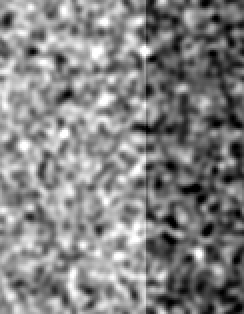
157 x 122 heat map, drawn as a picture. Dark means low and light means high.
Stripes: none. Grain: blotchy. Seam: vertical, 60% of the way across, the left part higher.
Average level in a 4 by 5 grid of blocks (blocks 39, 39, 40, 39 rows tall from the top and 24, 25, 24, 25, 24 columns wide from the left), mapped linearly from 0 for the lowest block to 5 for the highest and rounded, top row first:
4 4 4 1 0
5 4 4 1 1
4 4 5 1 0
4 4 5 1 0
